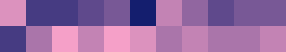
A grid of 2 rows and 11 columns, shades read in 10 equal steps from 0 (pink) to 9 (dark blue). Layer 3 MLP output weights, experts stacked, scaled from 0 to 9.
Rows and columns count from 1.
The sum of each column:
8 10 7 8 5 10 5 6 9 8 7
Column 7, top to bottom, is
2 3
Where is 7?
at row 1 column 2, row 1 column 3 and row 2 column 1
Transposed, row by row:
1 7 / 7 3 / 7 0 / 6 2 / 5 0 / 9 1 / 2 3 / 4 2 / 6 3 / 5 3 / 5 2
